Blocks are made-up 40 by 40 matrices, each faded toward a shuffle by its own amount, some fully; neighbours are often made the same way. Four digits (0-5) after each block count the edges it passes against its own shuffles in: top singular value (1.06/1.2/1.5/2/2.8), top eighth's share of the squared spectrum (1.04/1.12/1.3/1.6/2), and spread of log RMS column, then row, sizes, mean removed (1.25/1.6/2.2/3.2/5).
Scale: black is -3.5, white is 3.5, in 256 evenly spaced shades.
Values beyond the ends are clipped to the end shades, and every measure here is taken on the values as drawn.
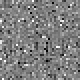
2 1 0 0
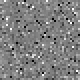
0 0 0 0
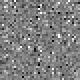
2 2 1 0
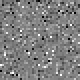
2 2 1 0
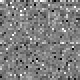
3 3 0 2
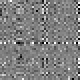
4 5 3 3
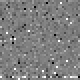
3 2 0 0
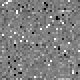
1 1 0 0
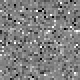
2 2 0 1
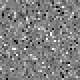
1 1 0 0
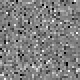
1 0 0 0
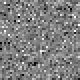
1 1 0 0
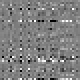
4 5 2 3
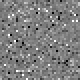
1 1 0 0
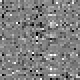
3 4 2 2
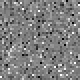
1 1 0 0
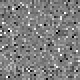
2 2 0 1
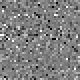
2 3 0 2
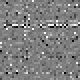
4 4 1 1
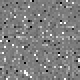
0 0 0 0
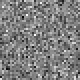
1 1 0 0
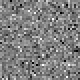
1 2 0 0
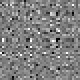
4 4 2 2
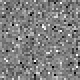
1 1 0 0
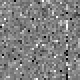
2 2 1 0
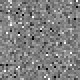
0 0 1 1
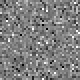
0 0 1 0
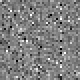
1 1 1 0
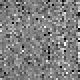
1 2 2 0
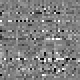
2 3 1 3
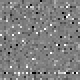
2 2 0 1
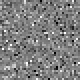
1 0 0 0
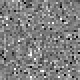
2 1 0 0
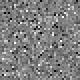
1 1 0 0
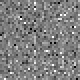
2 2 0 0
